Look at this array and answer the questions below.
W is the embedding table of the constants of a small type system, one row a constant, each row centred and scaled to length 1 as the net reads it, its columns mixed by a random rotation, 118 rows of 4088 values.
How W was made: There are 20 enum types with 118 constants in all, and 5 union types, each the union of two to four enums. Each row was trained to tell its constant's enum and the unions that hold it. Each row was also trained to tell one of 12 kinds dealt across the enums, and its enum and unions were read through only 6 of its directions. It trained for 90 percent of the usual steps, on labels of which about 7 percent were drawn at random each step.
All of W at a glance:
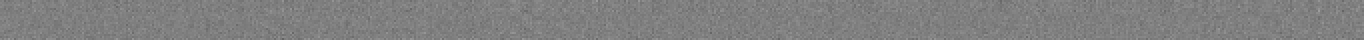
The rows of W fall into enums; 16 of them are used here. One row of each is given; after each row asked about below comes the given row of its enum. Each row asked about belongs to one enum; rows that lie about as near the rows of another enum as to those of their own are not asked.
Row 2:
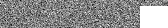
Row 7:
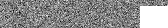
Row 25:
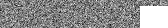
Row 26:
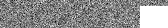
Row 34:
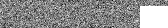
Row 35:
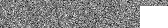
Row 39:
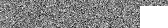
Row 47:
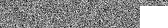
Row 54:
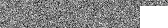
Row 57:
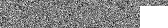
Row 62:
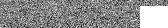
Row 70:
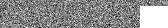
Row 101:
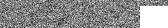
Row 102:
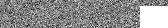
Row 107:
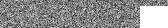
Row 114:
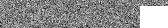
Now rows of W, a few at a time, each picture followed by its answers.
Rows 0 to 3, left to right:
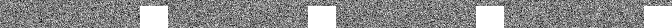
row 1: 101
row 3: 47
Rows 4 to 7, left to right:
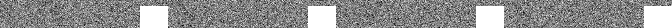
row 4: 101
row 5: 26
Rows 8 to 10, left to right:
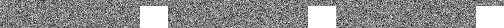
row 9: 102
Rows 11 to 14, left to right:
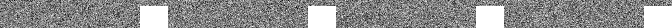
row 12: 102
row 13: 2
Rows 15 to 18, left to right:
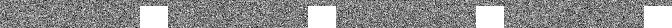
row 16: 35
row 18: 7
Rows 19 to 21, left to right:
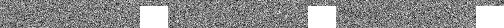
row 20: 34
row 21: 26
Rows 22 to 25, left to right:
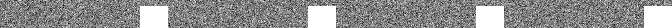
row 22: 101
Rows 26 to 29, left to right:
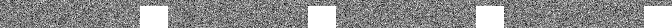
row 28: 26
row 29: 101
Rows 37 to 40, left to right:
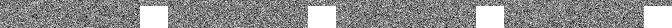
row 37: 47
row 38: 47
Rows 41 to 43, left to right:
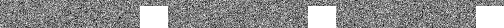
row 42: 54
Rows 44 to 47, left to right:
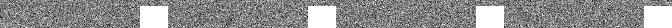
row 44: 70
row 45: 101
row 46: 26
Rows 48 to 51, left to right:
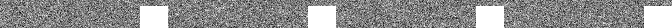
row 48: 7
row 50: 62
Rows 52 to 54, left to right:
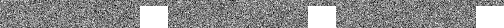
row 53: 35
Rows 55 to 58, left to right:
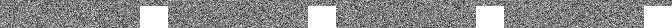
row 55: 47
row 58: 7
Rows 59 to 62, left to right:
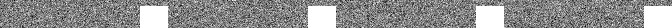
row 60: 7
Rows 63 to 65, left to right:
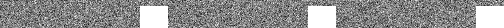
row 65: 54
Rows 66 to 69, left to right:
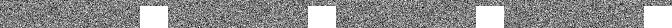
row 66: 35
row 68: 54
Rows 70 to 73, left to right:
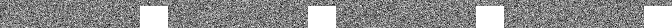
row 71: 102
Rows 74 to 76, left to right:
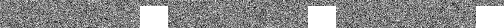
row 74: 62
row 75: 54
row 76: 39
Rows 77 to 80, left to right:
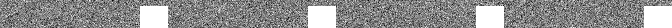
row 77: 102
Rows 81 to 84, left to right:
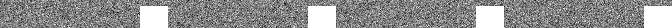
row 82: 39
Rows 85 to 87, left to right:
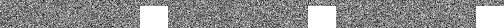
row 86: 35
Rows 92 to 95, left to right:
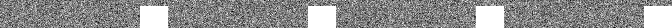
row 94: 26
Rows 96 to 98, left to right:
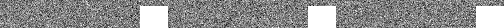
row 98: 35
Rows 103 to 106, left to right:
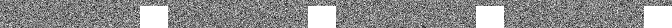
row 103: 7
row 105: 114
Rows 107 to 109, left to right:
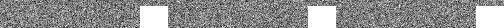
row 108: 34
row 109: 34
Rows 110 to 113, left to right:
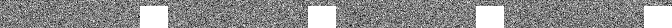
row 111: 25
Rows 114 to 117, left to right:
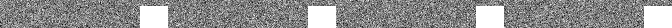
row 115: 102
